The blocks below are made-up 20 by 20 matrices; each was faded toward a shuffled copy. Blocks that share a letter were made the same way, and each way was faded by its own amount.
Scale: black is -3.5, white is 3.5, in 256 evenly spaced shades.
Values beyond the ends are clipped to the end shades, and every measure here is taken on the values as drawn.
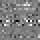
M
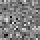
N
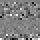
M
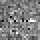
N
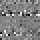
M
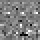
M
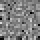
N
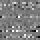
M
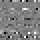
M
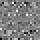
M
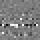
M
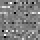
M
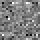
N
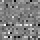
M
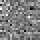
N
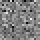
N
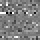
M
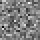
N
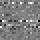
M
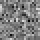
N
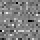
M
